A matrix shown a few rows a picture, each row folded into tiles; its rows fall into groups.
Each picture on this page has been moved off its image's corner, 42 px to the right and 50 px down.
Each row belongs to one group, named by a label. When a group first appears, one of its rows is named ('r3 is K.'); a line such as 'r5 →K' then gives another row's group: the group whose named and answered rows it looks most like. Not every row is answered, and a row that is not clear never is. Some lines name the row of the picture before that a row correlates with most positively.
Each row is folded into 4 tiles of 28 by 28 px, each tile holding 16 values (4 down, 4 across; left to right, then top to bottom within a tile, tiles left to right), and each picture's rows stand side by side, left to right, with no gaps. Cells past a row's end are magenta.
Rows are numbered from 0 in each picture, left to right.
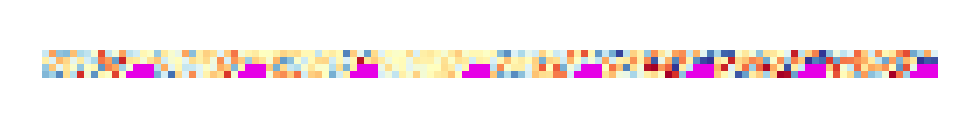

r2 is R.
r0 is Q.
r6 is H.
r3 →Q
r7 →H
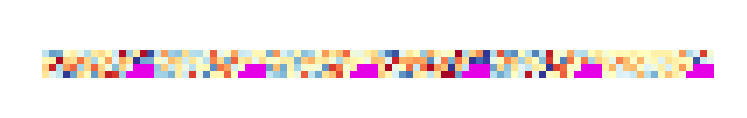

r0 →H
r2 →Q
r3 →H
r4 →Q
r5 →H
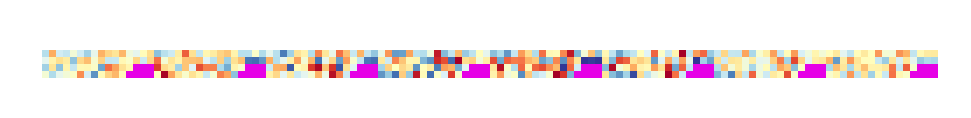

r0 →Q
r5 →H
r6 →Q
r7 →H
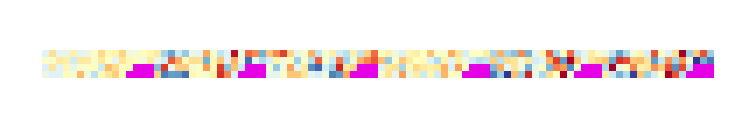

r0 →Q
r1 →H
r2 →R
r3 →H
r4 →Q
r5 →H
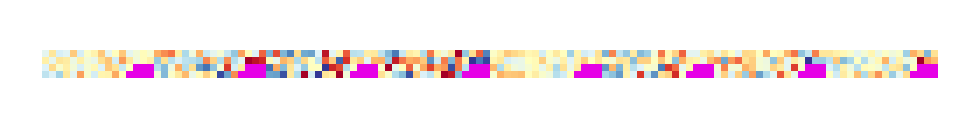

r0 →Q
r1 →R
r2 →Q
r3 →H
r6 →H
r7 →R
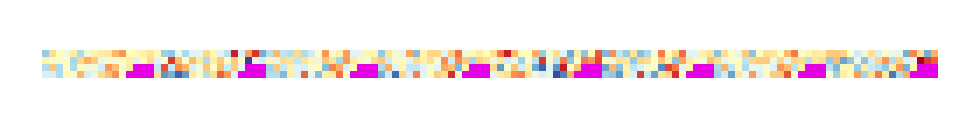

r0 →Q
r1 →H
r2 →Q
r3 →Q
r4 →R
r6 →Q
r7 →R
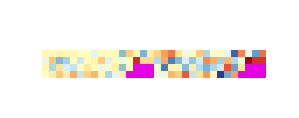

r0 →R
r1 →R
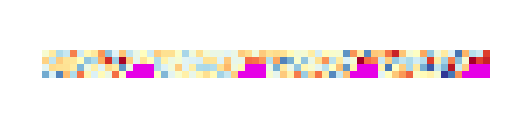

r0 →Q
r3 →R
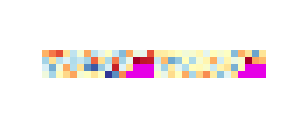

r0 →R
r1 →R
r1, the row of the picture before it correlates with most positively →2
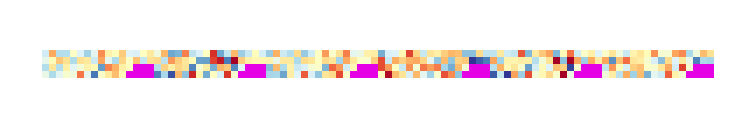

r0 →Q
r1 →Q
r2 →Q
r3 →H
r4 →Q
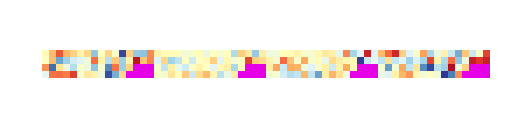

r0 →R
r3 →R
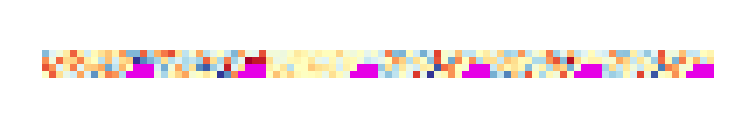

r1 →R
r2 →H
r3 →Q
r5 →Q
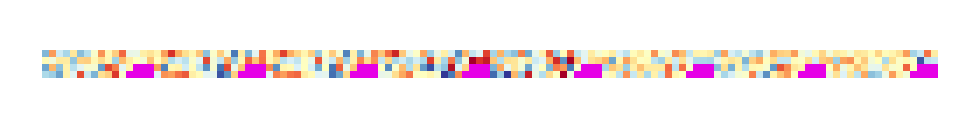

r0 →Q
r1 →R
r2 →R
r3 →R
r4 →Q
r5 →H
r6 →Q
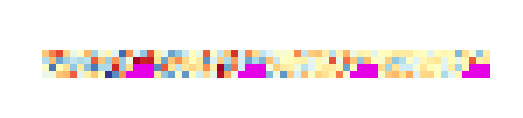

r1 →H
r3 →R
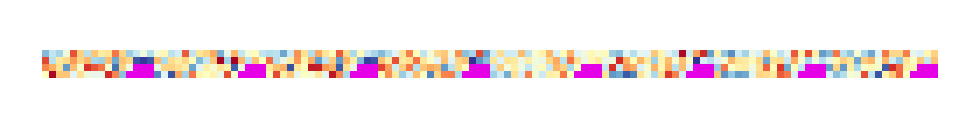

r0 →H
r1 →Q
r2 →H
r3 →H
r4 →Q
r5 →H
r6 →H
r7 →Q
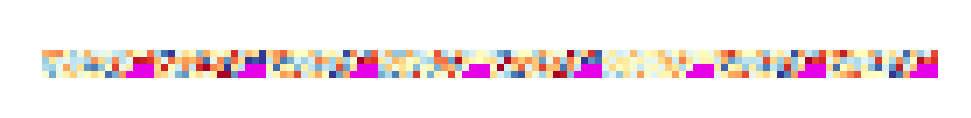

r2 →R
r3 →Q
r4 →H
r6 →R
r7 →R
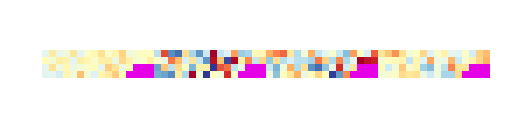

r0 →Q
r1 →Q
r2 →R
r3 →R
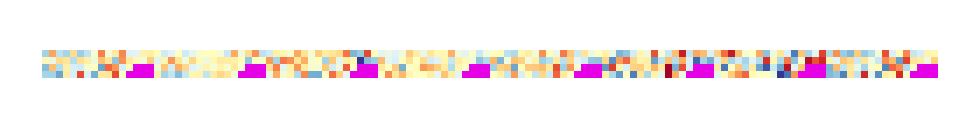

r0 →Q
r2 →H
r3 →H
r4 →H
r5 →H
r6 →R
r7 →Q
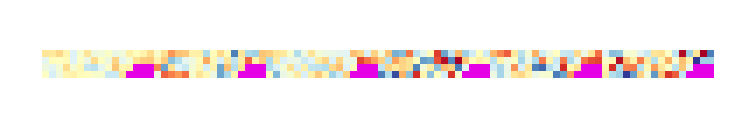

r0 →R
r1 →R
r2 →R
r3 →Q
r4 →R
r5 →H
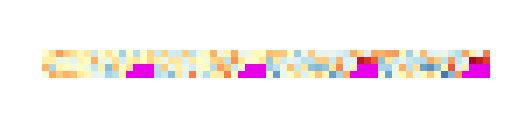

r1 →Q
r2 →R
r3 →R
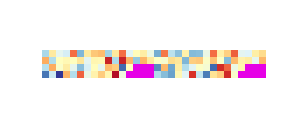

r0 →Q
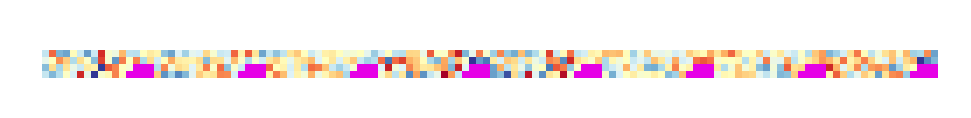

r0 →Q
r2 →H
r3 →H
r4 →Q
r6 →R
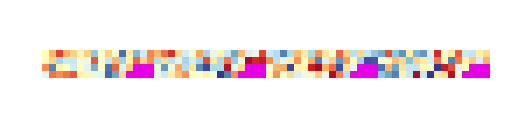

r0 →R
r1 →R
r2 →H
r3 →Q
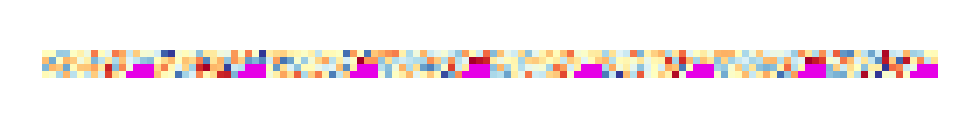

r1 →H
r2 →R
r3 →R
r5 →Q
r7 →Q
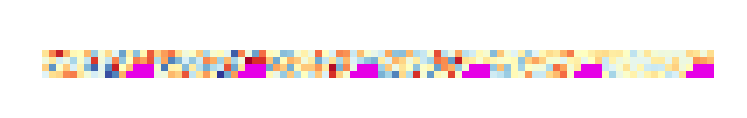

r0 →R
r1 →R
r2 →H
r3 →Q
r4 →Q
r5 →R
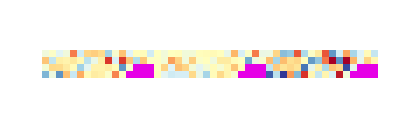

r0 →Q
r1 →H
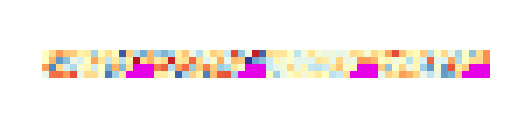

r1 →H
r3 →R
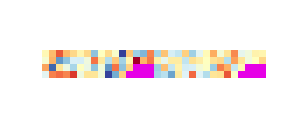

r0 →R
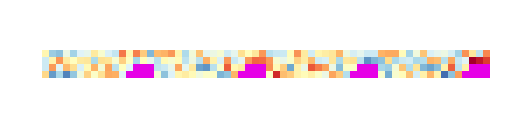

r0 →H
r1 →R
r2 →H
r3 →R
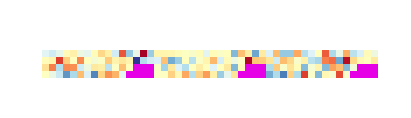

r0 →H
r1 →R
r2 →Q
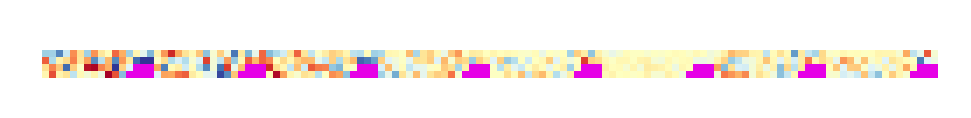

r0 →H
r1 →R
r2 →H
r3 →Q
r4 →R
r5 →H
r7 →H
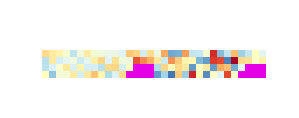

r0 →R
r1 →Q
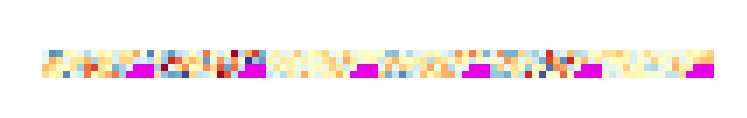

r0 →H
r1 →H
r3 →H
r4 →Q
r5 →R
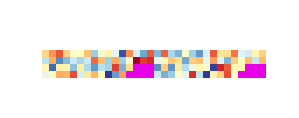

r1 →Q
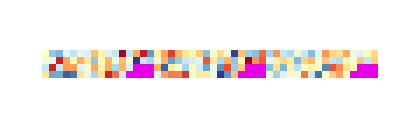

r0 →H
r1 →R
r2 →Q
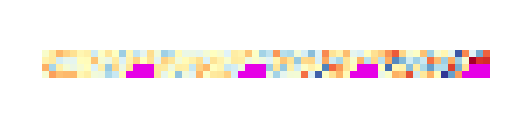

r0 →R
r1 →H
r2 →Q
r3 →R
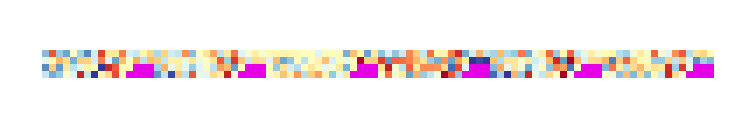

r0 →Q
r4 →Q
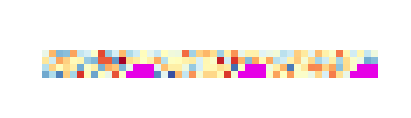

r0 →Q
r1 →Q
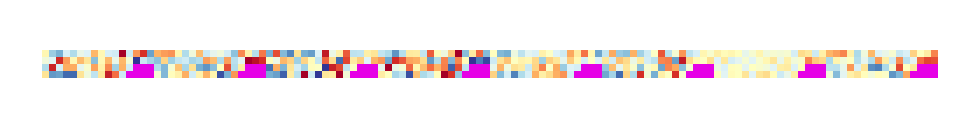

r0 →H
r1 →R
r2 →Q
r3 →H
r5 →Q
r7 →R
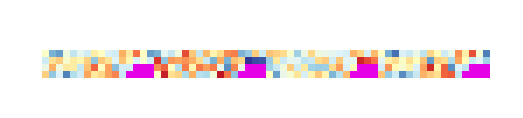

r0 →H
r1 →H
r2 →R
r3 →H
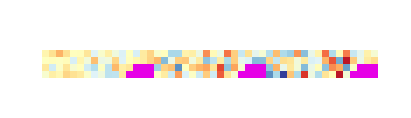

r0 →R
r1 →H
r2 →Q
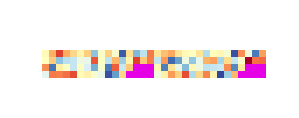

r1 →R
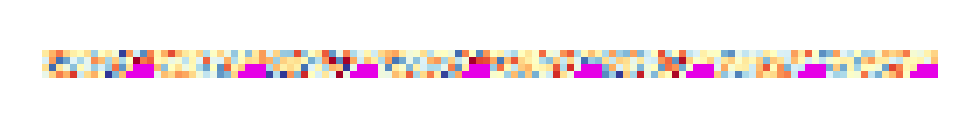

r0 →R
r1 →R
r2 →Q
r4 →H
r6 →H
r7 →Q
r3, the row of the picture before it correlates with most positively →1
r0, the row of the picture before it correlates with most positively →1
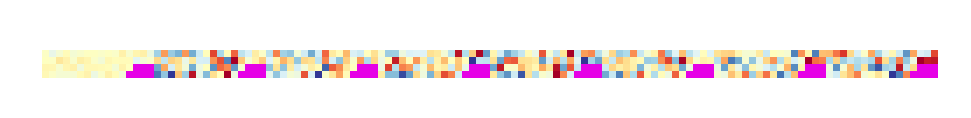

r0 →H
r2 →Q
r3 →H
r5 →Q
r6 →R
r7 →R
